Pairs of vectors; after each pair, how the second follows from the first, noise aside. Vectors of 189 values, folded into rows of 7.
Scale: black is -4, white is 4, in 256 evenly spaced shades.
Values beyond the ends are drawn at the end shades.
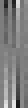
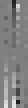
partly zeroed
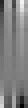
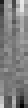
copied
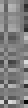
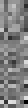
copied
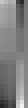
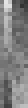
reversed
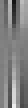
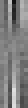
copied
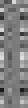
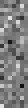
shuffled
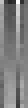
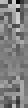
sign-scrambled
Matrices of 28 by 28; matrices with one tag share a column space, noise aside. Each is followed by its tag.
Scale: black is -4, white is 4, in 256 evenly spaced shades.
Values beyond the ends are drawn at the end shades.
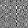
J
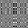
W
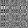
J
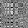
W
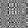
W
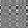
J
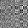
J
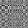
J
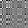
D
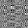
J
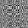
J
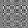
J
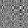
J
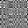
D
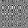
J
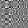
D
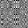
D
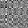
D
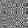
W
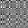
D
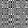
D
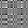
D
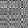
D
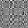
D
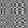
W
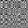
D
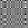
D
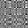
D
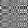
J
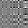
D
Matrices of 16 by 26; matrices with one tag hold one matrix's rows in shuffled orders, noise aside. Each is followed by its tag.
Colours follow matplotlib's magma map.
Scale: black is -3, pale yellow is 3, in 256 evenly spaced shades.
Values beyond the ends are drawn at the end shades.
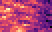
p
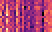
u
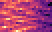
p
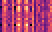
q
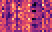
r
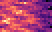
p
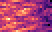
p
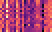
u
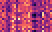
r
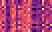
r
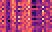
r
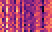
u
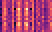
q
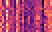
u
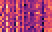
u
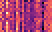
u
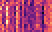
u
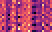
r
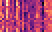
u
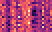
r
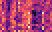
r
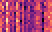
u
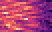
p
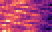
p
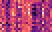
r
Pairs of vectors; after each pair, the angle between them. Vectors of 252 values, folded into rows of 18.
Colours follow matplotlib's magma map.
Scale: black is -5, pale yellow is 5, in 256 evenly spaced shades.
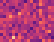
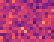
partly aligned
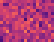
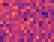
nearly parallel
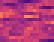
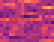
nearly opposite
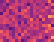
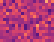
orthogonal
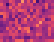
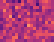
orthogonal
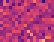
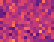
partly opposed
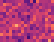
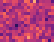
nearly opposite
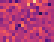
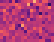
nearly parallel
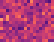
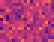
nearly opposite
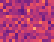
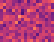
partly aligned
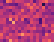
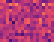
nearly opposite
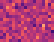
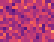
nearly opposite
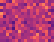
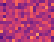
partly aligned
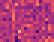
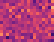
orthogonal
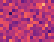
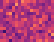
partly opposed
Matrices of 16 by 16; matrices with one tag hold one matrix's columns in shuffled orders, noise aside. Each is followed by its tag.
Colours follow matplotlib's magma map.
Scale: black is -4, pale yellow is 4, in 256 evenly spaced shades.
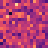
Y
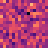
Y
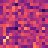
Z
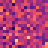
Z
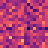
Z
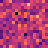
Y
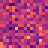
Z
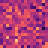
Z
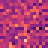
Z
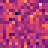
Y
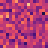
Y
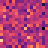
Z
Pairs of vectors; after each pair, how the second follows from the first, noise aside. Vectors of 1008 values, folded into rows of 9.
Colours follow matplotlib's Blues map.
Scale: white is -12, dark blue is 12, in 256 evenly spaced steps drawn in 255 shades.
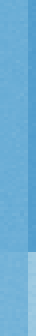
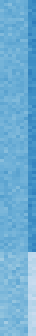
scaled up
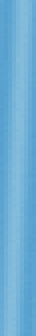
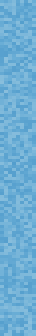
shuffled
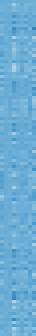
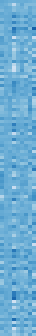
scaled up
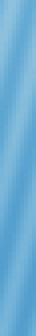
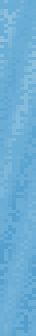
partly zeroed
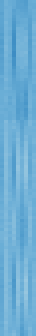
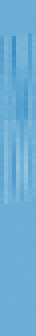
partly zeroed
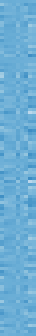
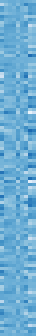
scaled up
